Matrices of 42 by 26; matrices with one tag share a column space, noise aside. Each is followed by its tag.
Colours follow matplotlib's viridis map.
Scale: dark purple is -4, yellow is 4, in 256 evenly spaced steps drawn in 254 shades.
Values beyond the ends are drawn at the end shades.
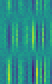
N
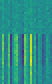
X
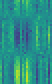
N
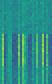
X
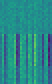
X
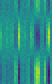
N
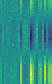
N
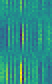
N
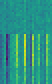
X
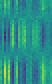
N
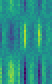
N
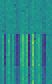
X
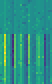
X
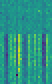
X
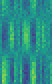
N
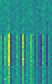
X
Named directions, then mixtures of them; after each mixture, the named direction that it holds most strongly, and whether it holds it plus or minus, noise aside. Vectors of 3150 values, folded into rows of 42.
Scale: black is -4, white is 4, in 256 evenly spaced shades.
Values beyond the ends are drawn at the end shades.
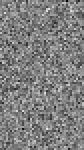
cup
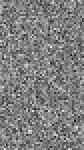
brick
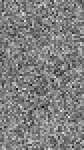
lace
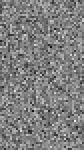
brick, minus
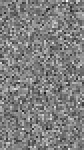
cup, minus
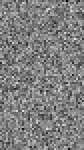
cup, plus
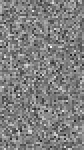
brick, plus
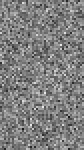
cup, plus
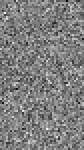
cup, plus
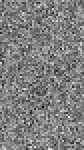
lace, plus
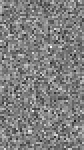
brick, plus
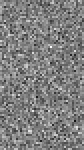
brick, plus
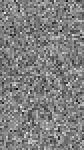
lace, plus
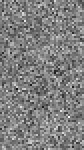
lace, plus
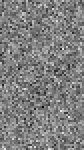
lace, plus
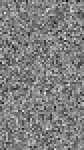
cup, plus
